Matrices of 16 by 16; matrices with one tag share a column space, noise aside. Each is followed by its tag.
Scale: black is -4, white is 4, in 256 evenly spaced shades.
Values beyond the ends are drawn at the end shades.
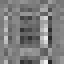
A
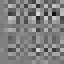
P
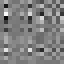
P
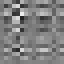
P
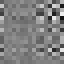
P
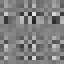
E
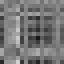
A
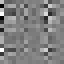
P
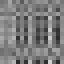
A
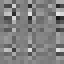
P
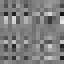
E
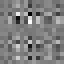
E
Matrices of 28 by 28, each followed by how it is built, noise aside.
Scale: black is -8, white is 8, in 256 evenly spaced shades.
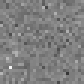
noise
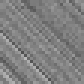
Toeplitz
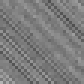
Toeplitz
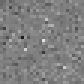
noise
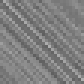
Toeplitz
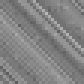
Toeplitz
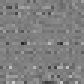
uneven rows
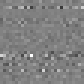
uneven rows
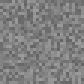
noise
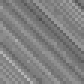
Toeplitz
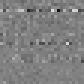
uneven rows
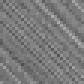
Toeplitz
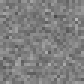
noise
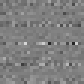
uneven rows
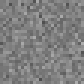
noise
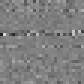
uneven rows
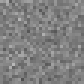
noise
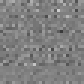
uneven rows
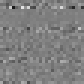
uneven rows
